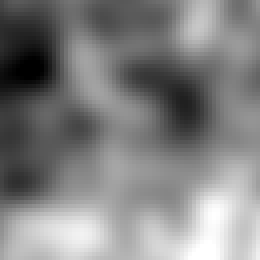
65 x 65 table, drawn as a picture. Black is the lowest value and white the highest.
The bottom right is the ninth with the highest average. The ninth with the lowest average is the top left. There is an overall slope up to the bottom right. There are no lone odd cells. The texture varies smoothly and slowly.
